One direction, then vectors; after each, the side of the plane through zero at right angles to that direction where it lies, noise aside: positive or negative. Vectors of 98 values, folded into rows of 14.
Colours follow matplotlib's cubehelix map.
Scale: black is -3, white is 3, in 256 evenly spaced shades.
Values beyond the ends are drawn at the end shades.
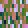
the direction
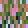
positive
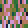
negative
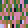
negative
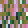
positive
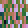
positive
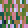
positive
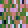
positive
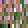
positive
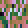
positive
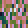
positive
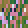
negative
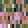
negative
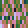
negative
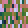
positive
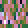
negative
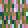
positive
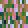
positive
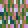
positive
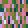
negative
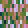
positive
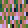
negative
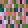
negative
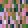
negative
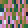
negative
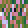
negative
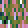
positive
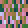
negative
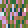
negative
